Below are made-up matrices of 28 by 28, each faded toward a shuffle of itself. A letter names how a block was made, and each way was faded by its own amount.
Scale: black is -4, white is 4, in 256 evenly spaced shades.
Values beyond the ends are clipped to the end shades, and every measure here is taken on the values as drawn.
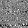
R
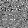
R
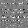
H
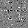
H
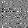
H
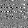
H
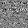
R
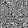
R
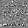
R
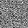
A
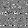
H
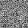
A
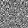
A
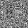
A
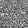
R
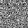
A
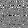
H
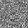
A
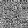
A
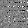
H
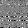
H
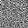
A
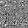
H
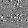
H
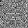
A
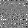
H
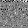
R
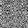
A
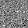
R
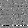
H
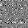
H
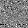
R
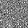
A
